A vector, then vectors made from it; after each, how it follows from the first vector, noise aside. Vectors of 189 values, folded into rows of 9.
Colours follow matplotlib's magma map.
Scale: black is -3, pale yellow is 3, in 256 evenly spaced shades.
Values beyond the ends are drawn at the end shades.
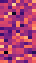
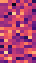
negated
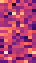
negated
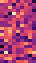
negated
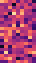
negated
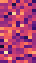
negated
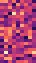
negated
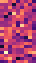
negated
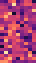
sign-scrambled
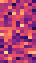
negated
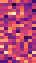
sign-scrambled
